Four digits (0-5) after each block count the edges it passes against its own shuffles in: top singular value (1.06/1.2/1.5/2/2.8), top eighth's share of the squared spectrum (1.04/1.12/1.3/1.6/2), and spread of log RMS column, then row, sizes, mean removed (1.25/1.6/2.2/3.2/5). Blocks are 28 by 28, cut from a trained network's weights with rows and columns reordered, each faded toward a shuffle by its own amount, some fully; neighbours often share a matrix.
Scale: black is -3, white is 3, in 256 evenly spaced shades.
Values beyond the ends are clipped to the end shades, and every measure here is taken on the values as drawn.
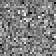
0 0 0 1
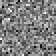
0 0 0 0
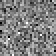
0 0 0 0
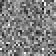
2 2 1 0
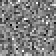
1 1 0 0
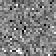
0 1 0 0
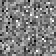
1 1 0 0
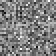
1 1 0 0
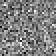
2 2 1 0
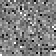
0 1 0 0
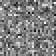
2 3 1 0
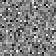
2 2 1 0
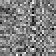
3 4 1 0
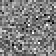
1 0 0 0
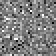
2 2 0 0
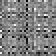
4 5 3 3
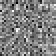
3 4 2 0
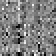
3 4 2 1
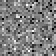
2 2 1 0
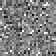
1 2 0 1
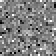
0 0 0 0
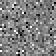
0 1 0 0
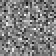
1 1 0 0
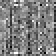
3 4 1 1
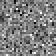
0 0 0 0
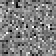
0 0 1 0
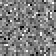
0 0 0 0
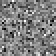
1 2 1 0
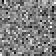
1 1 0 0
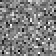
0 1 0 0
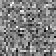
2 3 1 1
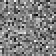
1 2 1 0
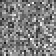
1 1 0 0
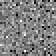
2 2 0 0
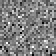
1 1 0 0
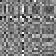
4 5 2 2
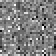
2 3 2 0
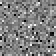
1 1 0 1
